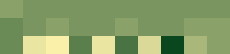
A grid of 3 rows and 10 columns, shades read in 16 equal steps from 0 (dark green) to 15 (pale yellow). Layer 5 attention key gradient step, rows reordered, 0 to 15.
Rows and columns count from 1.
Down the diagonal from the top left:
8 7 15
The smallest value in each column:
6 7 7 5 7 4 7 0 7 7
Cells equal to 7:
14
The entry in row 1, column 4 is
7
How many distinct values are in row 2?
3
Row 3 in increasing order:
0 4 5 6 8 10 13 14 14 15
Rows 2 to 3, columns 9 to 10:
8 8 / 10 8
